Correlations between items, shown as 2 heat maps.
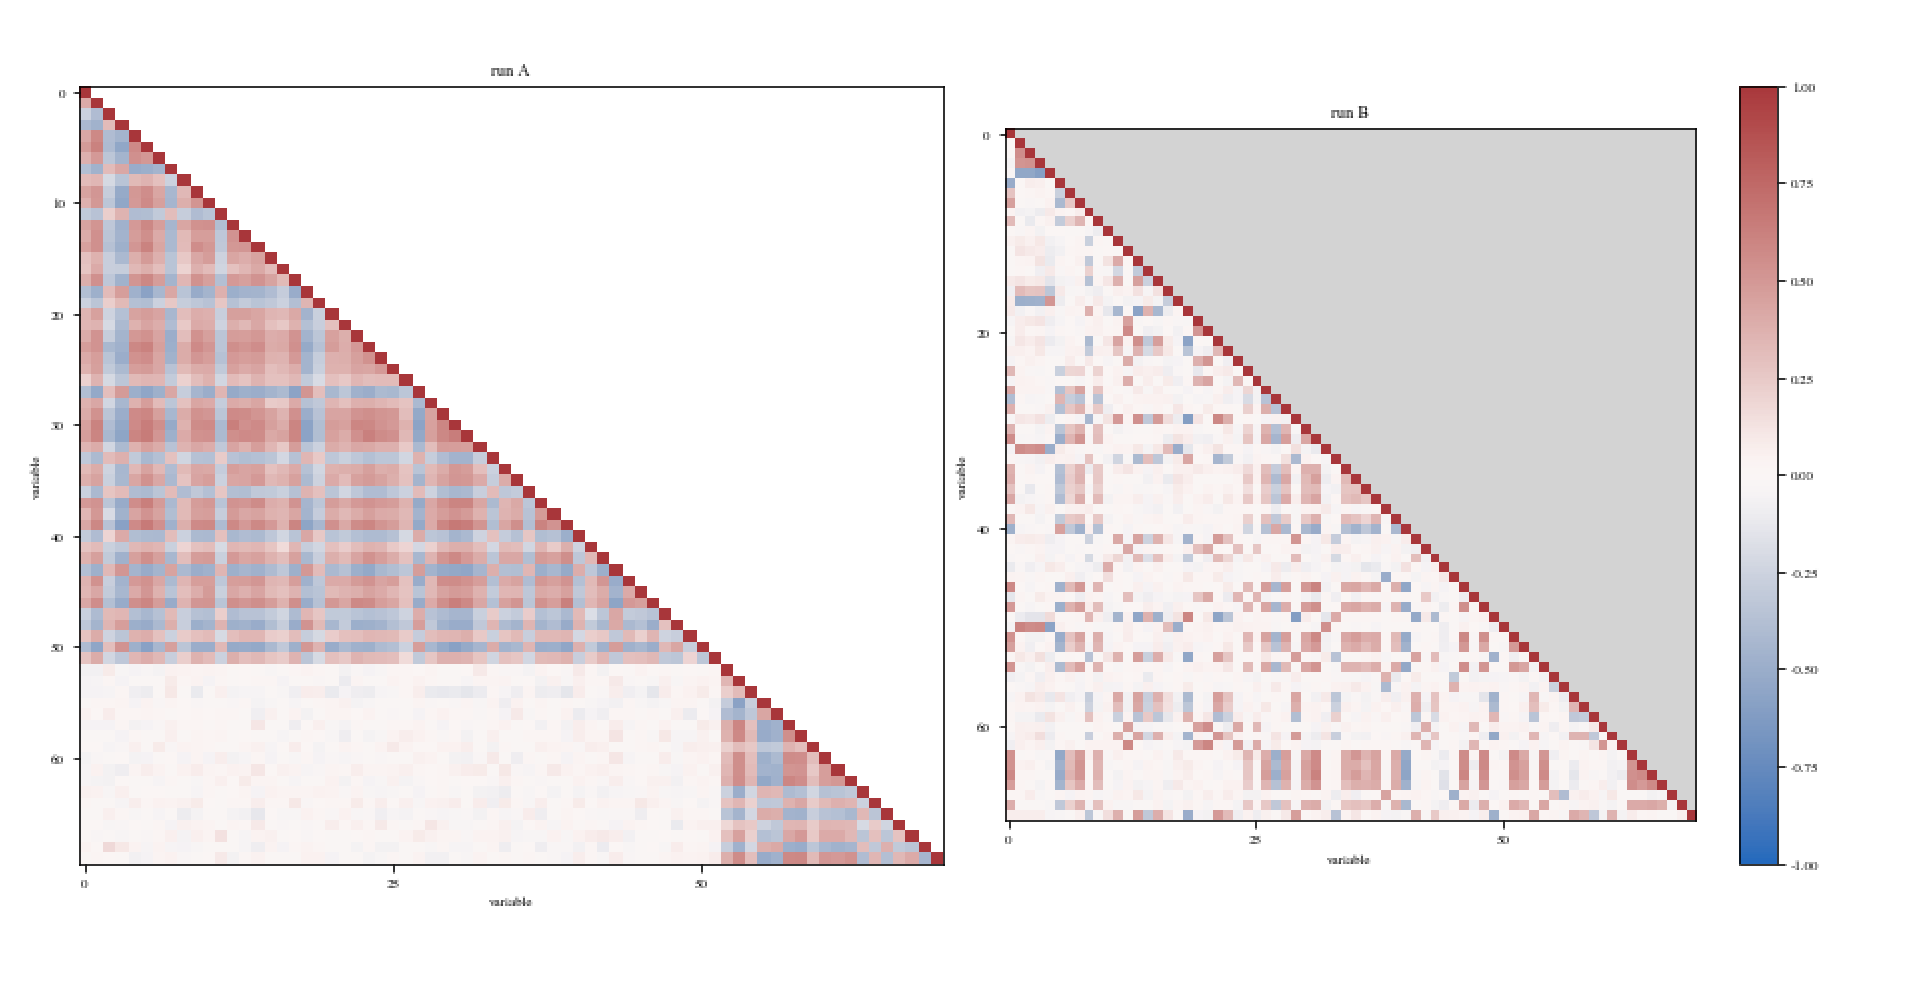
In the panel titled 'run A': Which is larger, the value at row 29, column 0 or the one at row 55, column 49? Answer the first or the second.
the first
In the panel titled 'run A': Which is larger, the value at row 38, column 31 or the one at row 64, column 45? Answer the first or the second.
the first
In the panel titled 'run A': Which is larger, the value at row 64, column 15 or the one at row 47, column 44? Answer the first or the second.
the first
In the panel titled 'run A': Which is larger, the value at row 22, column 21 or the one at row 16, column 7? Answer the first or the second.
the first
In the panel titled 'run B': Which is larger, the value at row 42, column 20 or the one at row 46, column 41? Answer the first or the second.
the first
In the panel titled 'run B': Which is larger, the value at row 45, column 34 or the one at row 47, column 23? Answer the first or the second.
the second
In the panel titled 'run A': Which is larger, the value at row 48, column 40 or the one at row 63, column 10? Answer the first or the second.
the first
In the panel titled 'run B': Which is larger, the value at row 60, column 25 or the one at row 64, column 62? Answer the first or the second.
the first
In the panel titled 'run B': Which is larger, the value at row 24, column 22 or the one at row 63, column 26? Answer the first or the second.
the second
